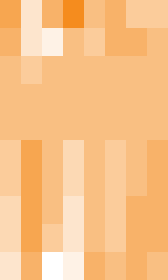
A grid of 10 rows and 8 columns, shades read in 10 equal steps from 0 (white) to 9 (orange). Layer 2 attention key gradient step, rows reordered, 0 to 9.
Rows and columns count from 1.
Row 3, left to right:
5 4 5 5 5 5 5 5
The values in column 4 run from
1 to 9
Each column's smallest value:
2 2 0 1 4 4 4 4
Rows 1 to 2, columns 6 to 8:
6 4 4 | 6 6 5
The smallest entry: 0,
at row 10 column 3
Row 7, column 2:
7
